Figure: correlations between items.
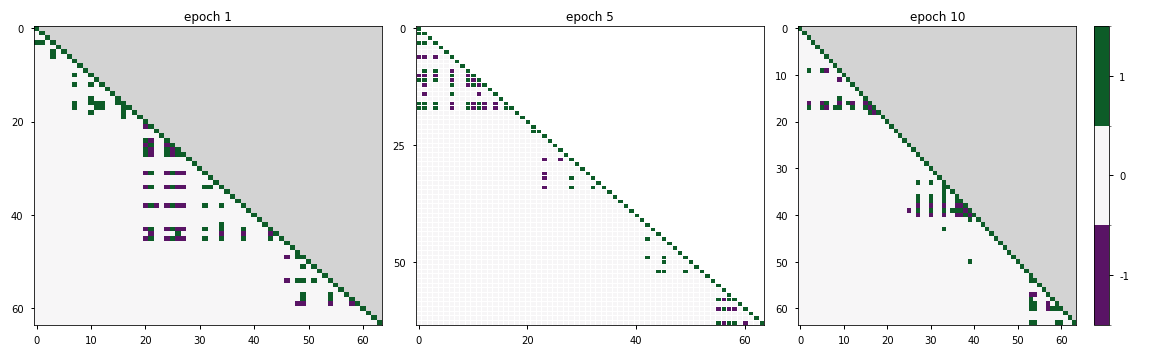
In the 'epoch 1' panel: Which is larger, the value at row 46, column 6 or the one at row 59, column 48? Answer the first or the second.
the first
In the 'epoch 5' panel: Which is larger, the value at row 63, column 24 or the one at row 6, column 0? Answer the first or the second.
the first
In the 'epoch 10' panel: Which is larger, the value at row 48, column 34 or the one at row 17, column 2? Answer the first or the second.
the second
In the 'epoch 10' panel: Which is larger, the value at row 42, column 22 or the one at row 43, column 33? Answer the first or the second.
the second
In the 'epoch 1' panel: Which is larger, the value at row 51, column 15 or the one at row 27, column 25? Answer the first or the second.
the first
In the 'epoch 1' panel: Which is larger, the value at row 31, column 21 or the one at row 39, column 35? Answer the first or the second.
the first
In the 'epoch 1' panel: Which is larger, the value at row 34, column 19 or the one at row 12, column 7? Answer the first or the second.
the second
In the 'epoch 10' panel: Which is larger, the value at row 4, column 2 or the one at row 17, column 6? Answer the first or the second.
the first
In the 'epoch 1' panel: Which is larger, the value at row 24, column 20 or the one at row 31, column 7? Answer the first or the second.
the first
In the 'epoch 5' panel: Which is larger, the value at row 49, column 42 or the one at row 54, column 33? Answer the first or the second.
the first
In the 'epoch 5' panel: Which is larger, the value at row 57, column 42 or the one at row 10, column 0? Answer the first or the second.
the first
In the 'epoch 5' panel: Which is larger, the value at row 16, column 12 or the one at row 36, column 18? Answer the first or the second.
the second
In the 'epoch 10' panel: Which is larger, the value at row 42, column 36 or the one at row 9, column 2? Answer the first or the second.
the second
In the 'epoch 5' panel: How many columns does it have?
64
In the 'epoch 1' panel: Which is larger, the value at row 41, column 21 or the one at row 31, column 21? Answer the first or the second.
the second
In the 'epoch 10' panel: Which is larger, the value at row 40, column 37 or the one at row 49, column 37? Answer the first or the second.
the second
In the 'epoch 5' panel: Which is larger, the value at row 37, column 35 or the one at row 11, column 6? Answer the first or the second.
the first
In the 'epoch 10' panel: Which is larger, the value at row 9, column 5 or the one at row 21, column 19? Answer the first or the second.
the first
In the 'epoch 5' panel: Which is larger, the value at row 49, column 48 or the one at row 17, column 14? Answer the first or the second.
the first
